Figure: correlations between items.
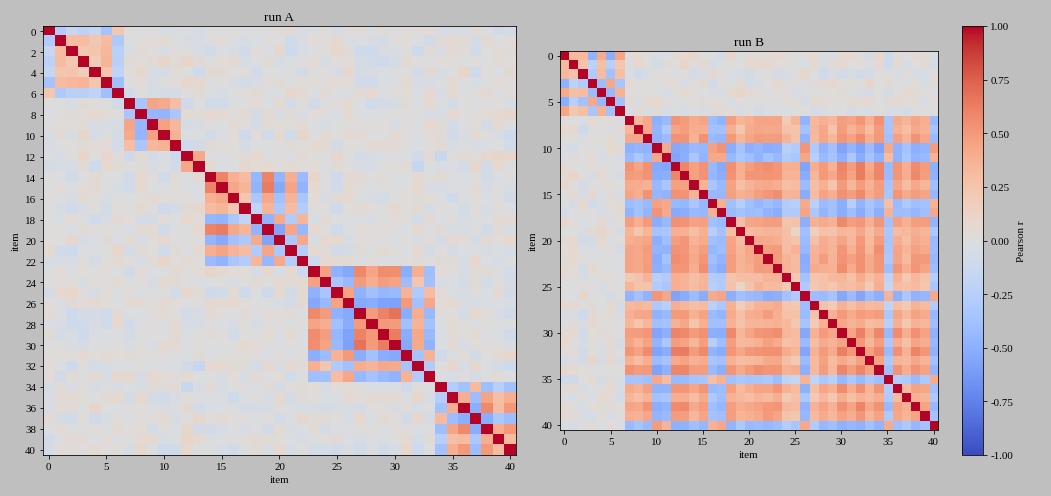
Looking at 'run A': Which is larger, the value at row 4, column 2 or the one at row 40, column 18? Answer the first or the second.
the first
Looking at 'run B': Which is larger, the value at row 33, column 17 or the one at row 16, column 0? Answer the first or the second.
the second
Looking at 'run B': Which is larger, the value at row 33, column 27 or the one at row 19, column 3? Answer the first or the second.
the first
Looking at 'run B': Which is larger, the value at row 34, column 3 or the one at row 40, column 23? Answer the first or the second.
the first
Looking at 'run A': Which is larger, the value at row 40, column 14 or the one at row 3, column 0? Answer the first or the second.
the first
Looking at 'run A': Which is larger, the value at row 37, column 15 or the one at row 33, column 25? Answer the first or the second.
the second
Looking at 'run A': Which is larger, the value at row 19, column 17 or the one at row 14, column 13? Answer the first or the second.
the first
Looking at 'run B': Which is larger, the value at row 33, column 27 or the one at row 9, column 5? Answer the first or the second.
the first
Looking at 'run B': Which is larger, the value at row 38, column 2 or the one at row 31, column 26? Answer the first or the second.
the first
